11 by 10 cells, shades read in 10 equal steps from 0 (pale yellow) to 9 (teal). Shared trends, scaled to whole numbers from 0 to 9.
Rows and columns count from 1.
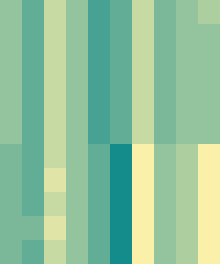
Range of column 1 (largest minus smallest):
1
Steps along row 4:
up down up up down down up down same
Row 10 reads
5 5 1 4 6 9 0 4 3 0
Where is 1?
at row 8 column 3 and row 10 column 3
